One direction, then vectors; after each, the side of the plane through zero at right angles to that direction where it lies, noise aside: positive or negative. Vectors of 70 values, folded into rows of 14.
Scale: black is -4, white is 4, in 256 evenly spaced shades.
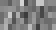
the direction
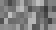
positive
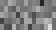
negative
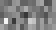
positive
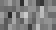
negative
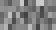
positive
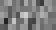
negative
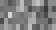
positive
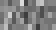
positive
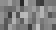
negative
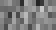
negative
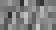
negative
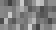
positive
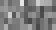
positive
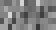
positive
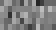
negative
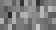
negative
